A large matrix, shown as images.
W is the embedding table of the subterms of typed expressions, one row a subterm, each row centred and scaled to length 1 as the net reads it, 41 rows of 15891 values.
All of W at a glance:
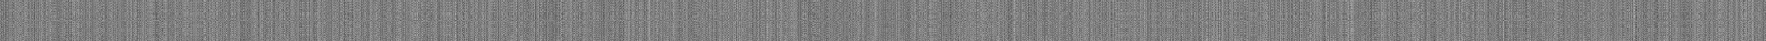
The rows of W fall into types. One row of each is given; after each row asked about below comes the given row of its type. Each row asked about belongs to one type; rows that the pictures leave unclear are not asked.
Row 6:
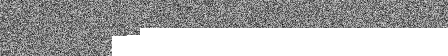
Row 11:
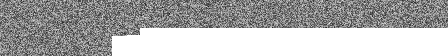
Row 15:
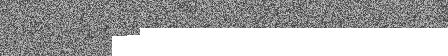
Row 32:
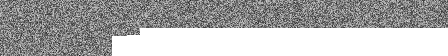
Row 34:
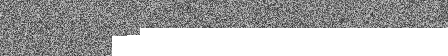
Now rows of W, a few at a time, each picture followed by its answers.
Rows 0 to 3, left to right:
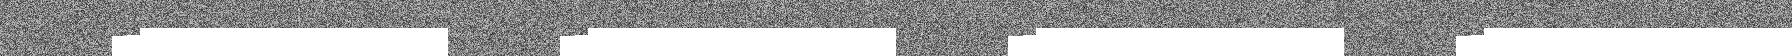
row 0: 11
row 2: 34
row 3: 11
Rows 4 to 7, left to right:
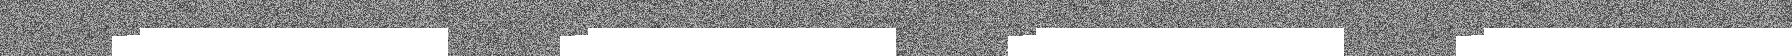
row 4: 15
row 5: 11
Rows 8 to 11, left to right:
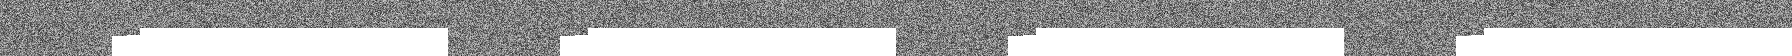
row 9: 32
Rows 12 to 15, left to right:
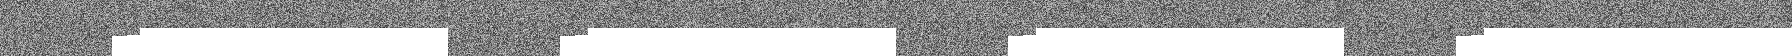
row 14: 34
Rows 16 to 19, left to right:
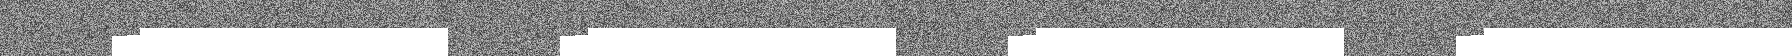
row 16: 15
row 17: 15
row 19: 32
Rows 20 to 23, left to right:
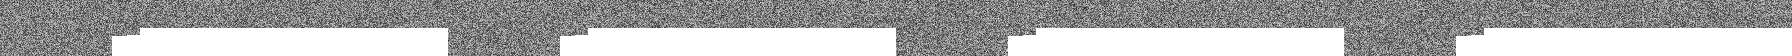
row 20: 15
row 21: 11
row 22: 6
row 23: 11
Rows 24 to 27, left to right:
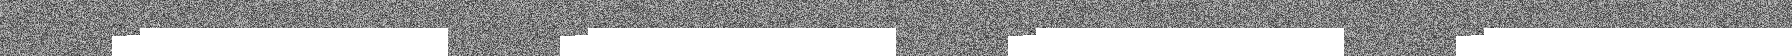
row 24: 32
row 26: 32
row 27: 32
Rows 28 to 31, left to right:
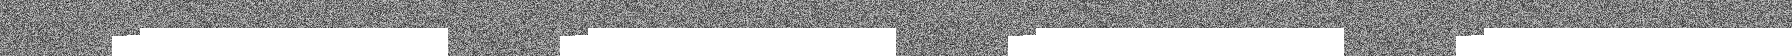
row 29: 15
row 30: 34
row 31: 15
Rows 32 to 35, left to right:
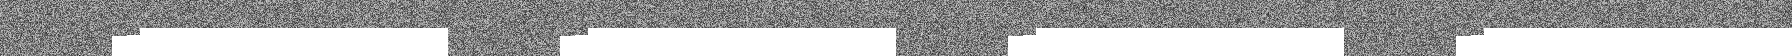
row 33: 11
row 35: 32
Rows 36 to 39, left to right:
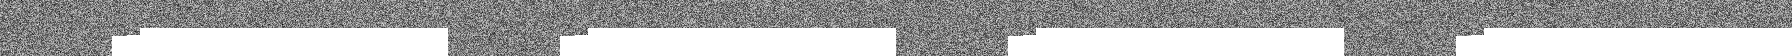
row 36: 6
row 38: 15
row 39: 11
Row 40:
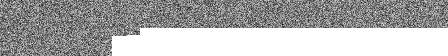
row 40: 6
